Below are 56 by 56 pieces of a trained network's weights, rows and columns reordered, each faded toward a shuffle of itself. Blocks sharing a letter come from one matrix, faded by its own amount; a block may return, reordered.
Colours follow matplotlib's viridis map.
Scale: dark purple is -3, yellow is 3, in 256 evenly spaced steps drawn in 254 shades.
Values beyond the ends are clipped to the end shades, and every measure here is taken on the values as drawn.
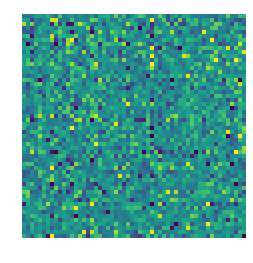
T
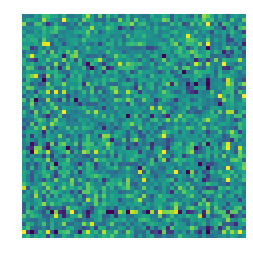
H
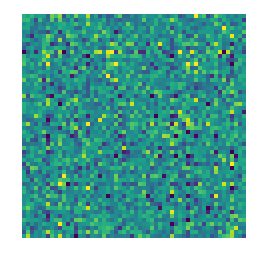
H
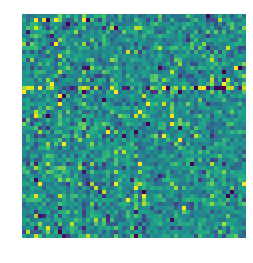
T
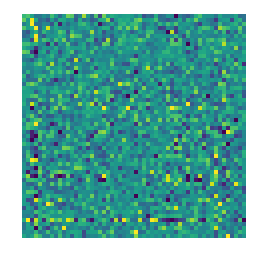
H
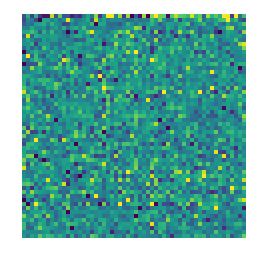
T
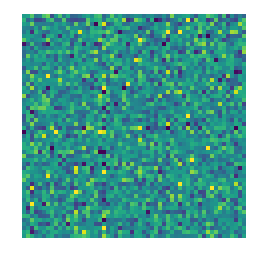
T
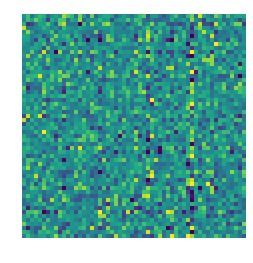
H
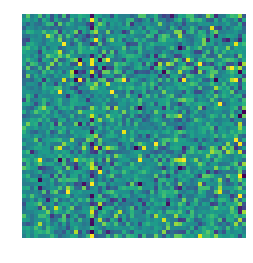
H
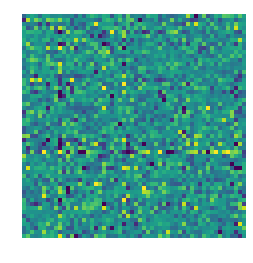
H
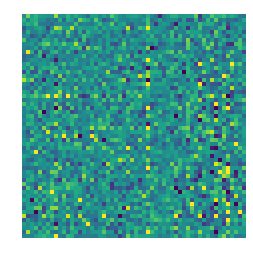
H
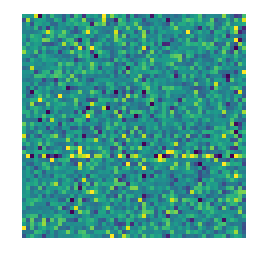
T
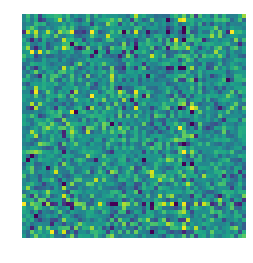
H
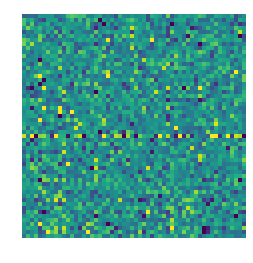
T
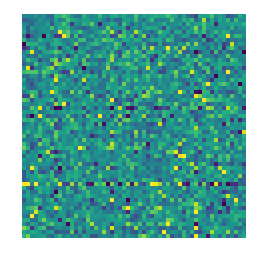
T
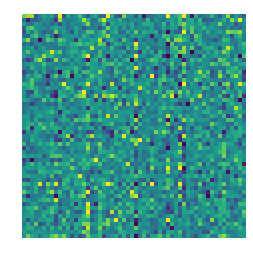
H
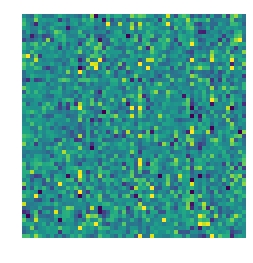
H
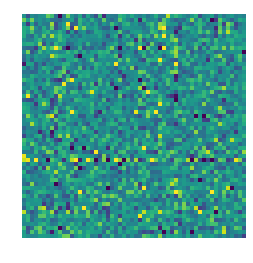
T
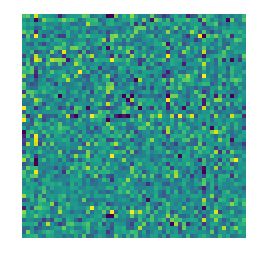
H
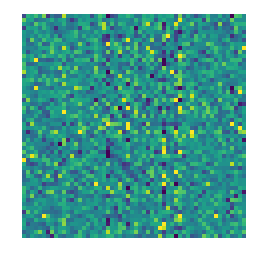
H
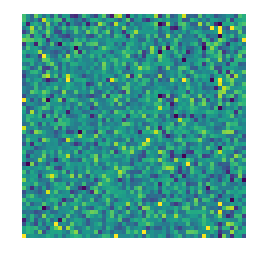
T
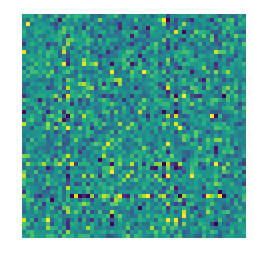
H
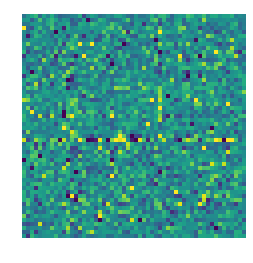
T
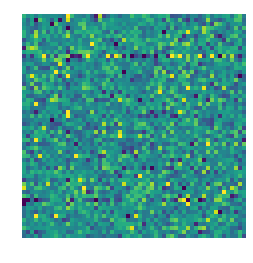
T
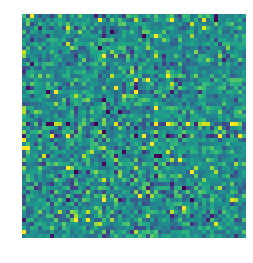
T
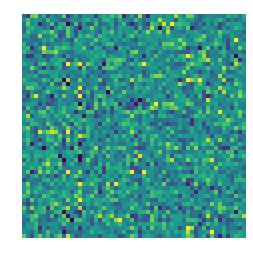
T
